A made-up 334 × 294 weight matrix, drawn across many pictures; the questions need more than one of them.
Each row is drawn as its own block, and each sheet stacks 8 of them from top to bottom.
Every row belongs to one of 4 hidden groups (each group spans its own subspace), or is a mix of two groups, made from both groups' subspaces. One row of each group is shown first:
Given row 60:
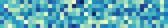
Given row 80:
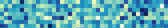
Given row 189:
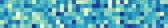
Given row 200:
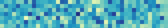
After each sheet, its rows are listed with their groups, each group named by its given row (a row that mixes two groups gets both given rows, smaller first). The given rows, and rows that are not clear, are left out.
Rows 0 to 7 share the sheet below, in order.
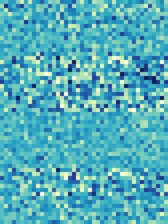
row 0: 60 and 200
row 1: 80
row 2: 80
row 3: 189
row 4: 80
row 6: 80
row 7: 189
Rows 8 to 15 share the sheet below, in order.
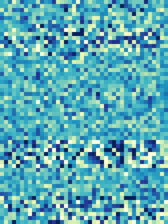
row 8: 80
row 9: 60
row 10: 60
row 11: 200
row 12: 60
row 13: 200
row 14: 80
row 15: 189
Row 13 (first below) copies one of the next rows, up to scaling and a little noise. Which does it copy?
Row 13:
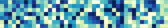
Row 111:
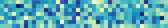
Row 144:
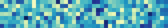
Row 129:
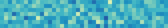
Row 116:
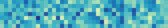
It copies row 116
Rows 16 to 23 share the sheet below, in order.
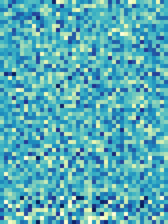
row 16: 189
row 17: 80
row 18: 200
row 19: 200
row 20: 200
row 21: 200
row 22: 60
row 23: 60
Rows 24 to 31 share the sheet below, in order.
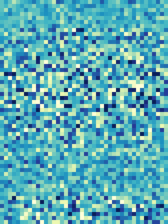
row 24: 189
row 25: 60 and 189
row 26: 200
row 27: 200
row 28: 200
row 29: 60
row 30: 60 and 200
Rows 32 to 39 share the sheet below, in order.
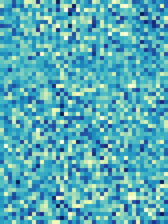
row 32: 80
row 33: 80
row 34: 60 and 189
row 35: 189
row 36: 60
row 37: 60
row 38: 189
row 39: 189
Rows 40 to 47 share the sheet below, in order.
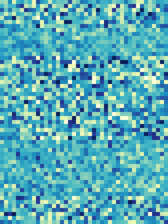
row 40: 200
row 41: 189
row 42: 80
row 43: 200
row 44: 80
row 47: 200
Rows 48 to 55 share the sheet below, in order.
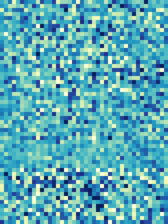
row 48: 80
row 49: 60
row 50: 80 and 189
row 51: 80
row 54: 60
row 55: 200
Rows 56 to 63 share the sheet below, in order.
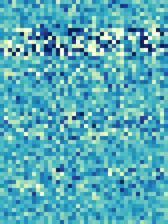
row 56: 80
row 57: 200
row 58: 200
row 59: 189
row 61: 200
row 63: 200
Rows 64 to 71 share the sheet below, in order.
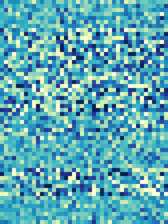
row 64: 189
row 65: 189
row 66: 60
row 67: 200
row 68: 80
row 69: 200
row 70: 80
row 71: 80
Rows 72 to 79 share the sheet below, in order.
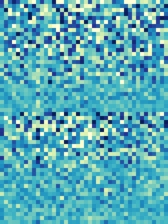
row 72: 189
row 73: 200
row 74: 60 and 80
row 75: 60
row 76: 60
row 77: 60
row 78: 200
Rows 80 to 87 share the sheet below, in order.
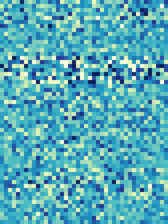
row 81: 60
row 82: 80
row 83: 200
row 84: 60
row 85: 60
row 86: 200
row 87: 60 and 200
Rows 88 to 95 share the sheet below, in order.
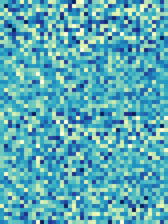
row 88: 60
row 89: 60 and 80
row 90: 189 and 200
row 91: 60
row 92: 189
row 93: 60 and 200
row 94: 60
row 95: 80
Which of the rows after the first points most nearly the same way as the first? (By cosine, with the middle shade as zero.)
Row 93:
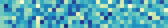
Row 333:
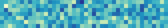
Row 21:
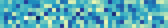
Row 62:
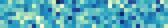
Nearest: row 62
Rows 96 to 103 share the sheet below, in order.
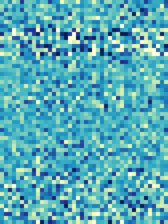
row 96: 80
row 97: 80
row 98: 80
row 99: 200
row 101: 60
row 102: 200
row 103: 80
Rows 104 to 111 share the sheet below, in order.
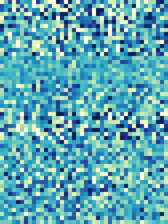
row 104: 60 and 200
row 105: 189
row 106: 80
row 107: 200
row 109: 60 and 200
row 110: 60
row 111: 200
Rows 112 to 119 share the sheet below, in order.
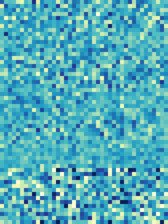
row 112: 200
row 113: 60
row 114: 200
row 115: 189
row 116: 200
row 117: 80
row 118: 189
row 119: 80
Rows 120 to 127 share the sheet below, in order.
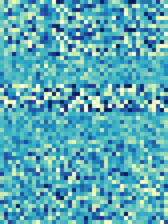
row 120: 189
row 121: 189
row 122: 60
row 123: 200
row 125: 200
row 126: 80
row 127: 60 and 200
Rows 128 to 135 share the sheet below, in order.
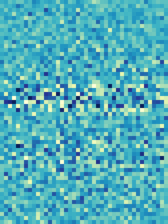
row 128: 200
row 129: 200
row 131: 200
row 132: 189
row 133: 200
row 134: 60 and 189
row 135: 60
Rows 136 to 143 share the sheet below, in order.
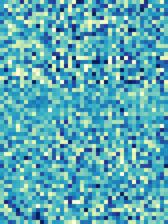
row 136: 60
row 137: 189
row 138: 189
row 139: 60 and 80
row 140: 189
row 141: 189 and 200
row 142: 80
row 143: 60 and 189
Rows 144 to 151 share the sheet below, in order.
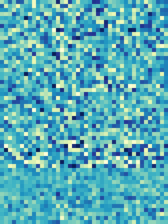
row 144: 200
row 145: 189
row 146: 200
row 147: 189
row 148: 60
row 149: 60 and 189
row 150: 80
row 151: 189
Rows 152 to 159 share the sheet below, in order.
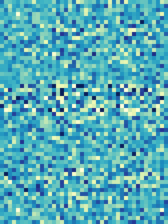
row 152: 189
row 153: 60 and 189
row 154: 80
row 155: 60 and 189
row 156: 189
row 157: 80
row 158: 60
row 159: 189
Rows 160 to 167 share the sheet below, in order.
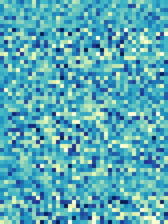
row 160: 200
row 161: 80 and 200
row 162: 189
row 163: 60
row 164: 189 and 200
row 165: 80
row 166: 189
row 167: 80
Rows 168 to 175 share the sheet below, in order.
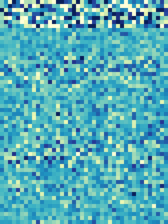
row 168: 80
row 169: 80
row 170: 60
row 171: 200
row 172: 80 and 200
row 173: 200
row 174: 189 and 200
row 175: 80
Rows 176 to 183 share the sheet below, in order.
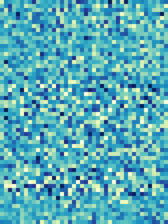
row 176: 189
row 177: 80 and 189
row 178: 60
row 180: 60 and 200
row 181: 60
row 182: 200
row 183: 80
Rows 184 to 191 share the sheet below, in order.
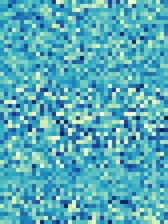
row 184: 189
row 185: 80
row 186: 60
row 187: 200
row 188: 189
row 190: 200
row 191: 80
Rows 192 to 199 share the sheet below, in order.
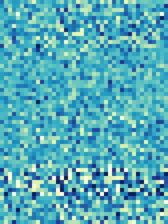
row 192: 189
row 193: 60
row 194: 80
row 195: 80 and 200
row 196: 80
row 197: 80
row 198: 189
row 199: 189
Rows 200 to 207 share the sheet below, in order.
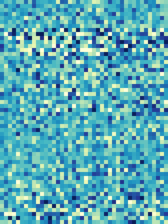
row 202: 60 and 189
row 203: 80
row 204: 80 and 200
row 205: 189
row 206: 189
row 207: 200
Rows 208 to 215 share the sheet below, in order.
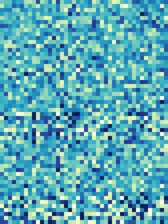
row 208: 80
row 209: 200
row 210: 200
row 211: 189
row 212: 200
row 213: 189 and 200
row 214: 200
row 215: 80
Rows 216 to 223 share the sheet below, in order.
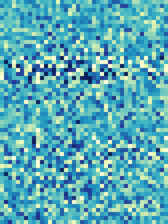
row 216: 80
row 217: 200
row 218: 60
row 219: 200
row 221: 60 and 200
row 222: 60
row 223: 60
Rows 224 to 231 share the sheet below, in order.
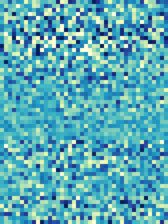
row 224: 200
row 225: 60
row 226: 60
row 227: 189
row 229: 60
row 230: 80 and 189
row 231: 80
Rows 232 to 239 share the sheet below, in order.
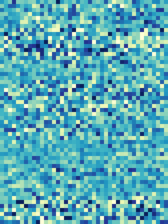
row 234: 80
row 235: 60
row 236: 200
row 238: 189
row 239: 200
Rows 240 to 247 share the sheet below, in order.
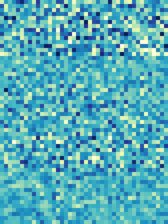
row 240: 200
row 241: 80
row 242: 200
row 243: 60
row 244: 80
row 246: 189
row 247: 189
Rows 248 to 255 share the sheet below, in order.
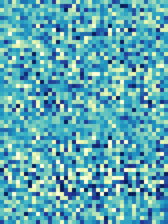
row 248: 80
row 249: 189
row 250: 80
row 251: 200
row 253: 189
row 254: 189
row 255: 200
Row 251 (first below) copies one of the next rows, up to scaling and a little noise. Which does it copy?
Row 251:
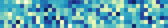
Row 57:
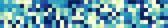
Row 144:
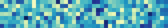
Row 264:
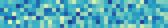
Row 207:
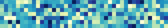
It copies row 57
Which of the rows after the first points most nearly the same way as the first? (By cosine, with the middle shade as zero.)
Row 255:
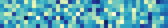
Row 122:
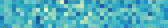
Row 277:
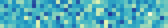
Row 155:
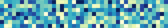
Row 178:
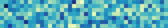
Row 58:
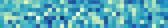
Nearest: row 58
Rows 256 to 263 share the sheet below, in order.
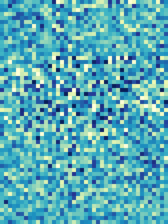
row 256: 189
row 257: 189
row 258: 189
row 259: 80
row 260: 60
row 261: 80
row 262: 60
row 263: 60
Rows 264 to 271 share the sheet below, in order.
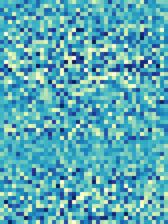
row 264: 200
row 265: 60
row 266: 60
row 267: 189
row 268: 200
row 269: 189
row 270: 60 and 200
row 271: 60
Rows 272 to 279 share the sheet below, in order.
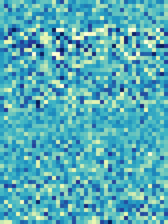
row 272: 60 and 189
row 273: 189
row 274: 189
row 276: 60
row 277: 200
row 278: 200
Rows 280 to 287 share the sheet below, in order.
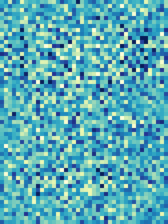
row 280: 80
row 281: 80
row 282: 80
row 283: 60
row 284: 80
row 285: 60
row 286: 60
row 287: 200
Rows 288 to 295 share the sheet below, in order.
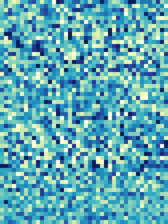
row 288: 189
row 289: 60 and 189
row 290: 60
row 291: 80
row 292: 189
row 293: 80 and 200
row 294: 200
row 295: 60
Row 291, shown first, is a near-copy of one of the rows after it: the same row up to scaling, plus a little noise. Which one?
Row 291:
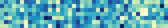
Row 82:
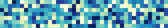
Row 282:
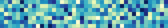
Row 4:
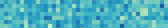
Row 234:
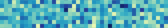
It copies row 4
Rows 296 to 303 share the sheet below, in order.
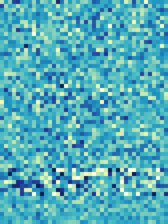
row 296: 80 and 200
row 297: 200
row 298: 200
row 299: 60
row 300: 80 and 200
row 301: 60
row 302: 189
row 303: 60
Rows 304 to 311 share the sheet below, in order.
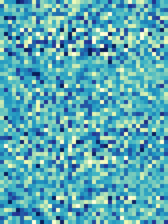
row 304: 200
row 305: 60
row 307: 60
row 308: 60 and 80
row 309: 60
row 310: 60
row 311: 189
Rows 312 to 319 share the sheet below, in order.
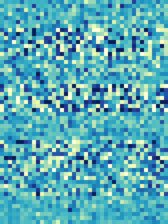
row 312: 80 and 200
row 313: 200
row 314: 60 and 189
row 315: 80 and 189
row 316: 60 and 80
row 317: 200
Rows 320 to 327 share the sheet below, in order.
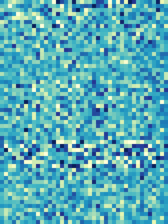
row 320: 189
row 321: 200
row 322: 80
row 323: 200
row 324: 200
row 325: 60 and 189
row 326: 60
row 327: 200
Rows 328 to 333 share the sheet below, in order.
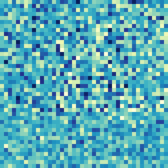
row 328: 80 and 200
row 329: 189 and 200
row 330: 60 and 80
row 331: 189
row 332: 80
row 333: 60
